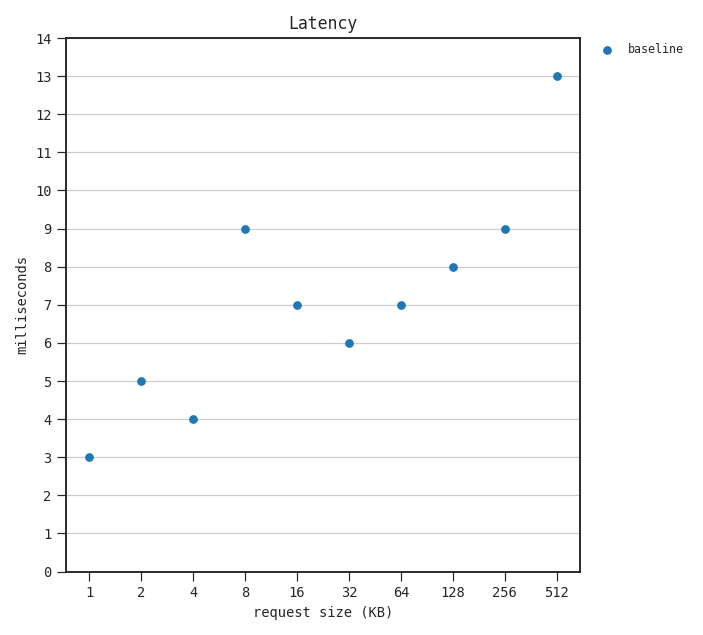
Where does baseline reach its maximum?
512
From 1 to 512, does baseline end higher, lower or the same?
higher
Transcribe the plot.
Title: Latency
x-axis: request size (KB), ticks 1 2 4 8 16 32 64 128 256 512
y-axis: milliseconds, ticks 0 1 2 3 4 5 6 7 8 9 10 11 12 13 14
Legend: baseline
Values:
baseline: 3 5 4 9 7 6 7 8 9 13
